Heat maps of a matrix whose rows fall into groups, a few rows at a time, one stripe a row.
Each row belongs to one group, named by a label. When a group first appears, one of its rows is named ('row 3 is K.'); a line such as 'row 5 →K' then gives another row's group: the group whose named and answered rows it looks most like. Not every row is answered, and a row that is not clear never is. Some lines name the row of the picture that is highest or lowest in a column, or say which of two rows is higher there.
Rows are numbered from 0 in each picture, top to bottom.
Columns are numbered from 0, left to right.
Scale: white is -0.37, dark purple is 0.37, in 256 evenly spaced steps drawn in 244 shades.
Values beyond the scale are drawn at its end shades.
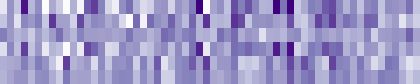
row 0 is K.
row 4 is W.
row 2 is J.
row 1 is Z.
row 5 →W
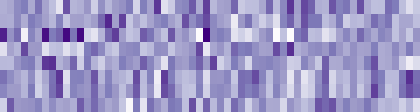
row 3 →K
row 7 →Z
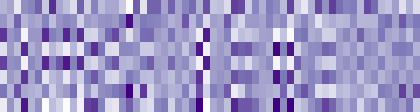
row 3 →K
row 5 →K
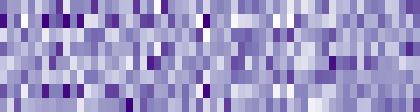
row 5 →K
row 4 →Z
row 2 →K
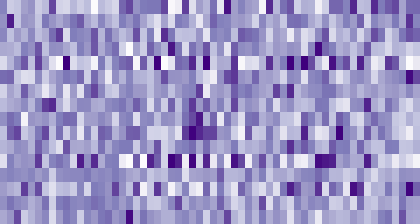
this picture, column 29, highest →4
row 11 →Z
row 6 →K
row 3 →Z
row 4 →W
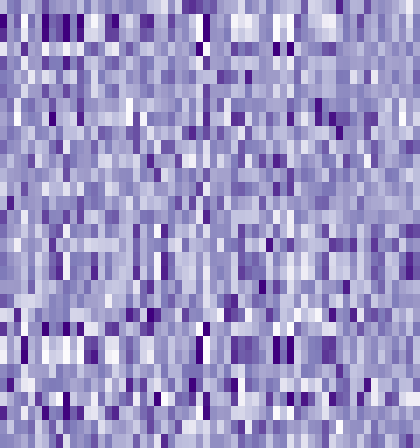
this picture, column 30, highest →0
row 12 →W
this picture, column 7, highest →8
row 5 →J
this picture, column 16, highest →1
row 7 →Z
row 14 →Z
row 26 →J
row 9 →J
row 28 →W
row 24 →K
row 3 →K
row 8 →Z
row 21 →J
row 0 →J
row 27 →J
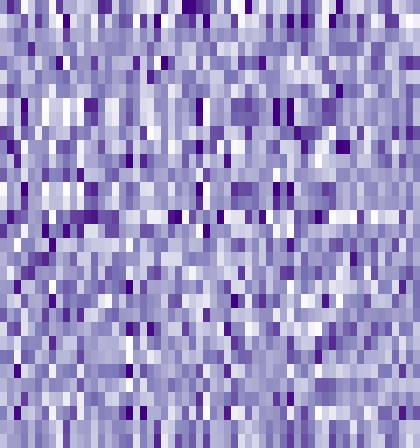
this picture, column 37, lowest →0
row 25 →Z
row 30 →W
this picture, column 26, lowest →15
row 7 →K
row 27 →Z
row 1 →W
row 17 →Z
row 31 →W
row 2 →W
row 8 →K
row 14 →K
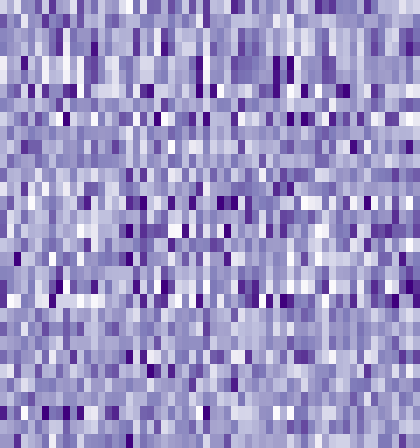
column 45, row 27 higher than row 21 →Yes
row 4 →K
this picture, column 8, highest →20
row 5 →K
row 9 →Z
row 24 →W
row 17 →J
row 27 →J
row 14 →J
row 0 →Z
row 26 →Z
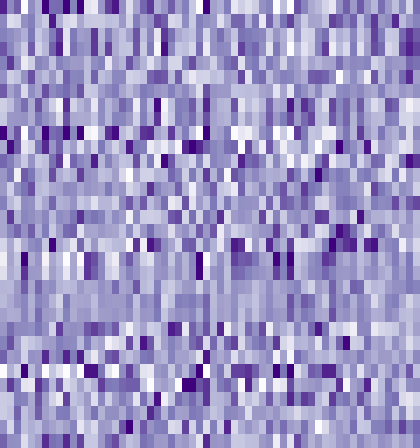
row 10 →J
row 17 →Z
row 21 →W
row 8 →W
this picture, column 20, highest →24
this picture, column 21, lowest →27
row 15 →Z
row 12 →Z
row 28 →W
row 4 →J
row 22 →W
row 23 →Z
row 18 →K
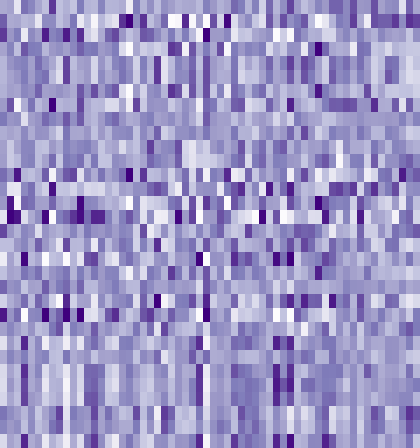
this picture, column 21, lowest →16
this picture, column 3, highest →18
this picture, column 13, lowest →1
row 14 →Z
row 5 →W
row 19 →Z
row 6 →Z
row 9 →W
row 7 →Z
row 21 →W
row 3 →Z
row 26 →K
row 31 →K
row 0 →Z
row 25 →W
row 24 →K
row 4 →W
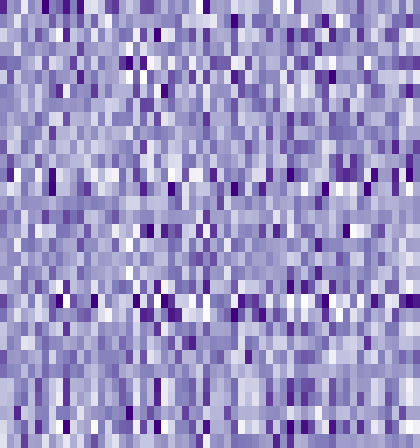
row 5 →Z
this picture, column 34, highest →21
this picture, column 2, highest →29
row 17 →Z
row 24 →J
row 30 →W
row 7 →J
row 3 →Z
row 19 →Z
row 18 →J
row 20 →W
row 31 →K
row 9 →Z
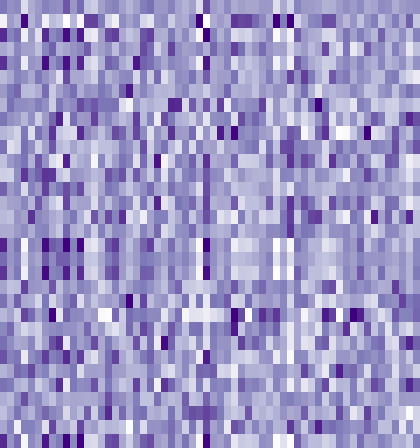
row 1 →K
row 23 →J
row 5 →W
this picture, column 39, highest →1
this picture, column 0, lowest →1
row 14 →W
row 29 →J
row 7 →Z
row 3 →J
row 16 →W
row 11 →W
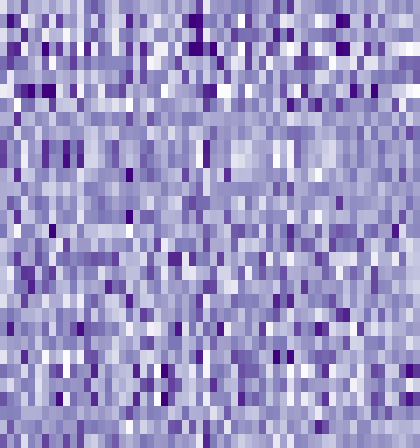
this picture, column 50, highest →6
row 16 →Z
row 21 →K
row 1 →J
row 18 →Z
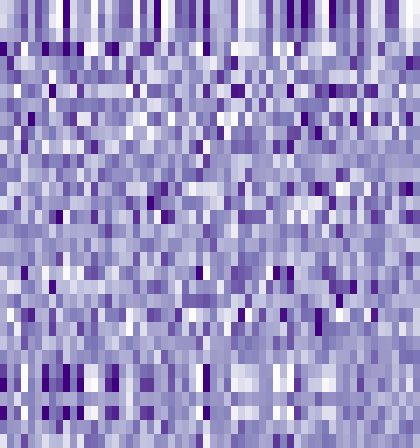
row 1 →W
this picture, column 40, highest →22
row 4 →J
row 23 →Z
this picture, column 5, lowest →15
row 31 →K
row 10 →K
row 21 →J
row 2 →W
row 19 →K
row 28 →Z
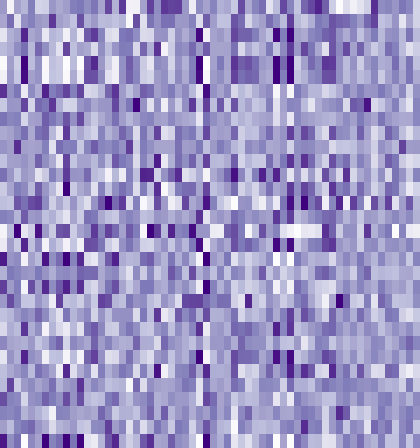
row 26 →W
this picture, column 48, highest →21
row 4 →K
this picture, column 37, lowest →14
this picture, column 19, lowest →0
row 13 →W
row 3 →W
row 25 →K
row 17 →K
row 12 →J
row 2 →K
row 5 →K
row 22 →W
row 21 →J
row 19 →Z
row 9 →W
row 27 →Z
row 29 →J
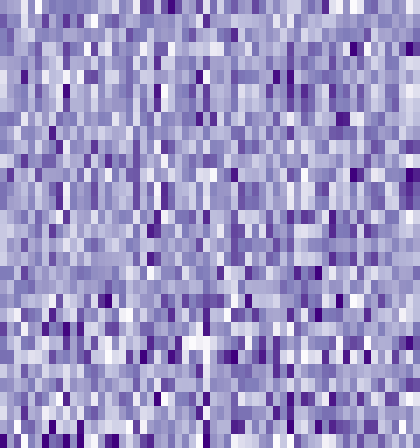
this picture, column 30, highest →8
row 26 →K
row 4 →W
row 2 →J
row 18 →Z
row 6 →W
